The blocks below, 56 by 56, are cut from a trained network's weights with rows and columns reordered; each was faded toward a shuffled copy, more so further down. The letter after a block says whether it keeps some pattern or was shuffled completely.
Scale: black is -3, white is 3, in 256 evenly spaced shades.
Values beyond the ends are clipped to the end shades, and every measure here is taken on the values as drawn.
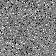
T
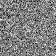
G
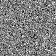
T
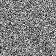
T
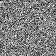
T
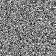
G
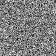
T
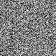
G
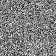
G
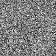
G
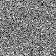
G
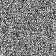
G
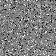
G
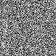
T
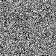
G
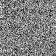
G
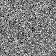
T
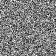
T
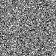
G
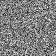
T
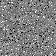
T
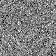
T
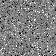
T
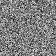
T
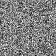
G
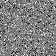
T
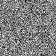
G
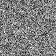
T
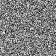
G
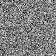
T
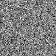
G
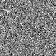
G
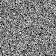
T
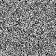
G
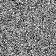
G
